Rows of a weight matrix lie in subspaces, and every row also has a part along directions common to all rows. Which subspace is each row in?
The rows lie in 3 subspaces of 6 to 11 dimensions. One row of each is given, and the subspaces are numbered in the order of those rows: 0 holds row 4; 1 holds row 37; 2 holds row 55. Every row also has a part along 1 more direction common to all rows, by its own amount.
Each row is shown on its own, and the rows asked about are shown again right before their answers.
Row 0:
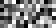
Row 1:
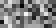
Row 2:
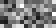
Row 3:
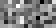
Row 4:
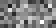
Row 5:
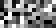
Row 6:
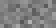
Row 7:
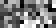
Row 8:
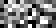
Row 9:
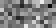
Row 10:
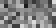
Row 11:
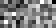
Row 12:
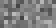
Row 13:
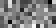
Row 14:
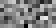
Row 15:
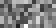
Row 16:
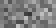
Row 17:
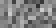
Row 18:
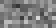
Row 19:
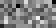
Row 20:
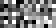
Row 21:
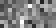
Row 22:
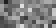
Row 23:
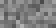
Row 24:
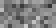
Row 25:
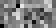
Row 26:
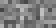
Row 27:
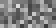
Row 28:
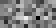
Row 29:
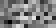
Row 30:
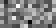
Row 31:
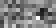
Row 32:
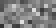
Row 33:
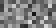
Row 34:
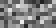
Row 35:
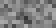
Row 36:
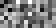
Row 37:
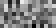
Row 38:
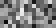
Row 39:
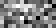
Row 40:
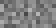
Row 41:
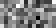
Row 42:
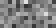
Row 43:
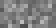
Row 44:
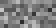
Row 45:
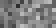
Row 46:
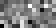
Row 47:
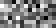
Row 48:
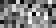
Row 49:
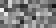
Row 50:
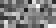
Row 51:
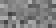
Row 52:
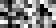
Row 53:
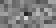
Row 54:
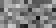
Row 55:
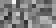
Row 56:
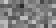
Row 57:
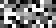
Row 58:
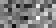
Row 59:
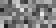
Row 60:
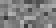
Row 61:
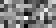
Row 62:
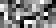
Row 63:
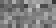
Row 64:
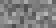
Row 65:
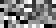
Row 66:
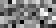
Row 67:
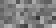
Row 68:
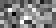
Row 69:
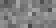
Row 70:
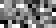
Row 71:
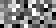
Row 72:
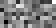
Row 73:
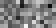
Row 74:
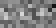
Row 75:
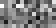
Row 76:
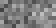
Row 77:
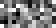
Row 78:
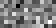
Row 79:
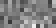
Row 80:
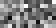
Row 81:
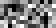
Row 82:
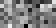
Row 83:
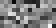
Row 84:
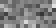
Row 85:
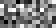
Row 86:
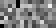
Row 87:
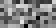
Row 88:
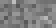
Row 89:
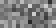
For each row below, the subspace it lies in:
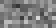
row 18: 1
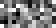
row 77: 0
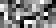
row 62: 2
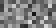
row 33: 0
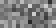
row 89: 0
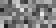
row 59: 1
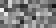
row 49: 1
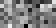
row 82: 1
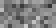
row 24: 0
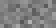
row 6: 0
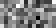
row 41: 0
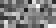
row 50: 2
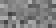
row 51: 2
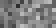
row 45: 0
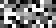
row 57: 2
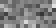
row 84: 1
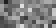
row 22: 0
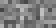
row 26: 1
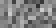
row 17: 2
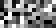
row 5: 2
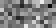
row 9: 0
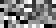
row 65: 2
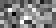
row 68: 0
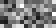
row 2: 0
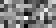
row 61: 1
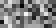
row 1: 1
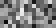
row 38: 1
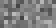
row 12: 2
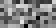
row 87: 1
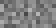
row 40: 1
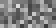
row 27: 0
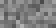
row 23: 2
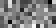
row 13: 1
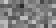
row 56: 0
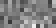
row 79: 1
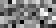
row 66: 1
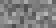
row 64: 1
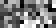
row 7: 1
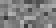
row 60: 2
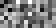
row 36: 0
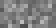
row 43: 0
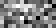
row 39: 1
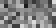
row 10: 1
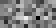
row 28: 1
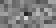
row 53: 1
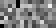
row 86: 0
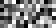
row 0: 2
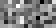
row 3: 2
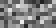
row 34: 0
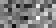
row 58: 1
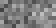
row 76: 1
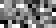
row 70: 0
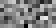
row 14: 2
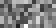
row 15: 1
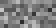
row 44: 1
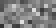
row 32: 0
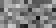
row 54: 0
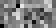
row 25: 0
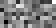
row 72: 2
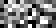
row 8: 0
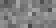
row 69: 0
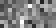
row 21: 0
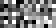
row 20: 2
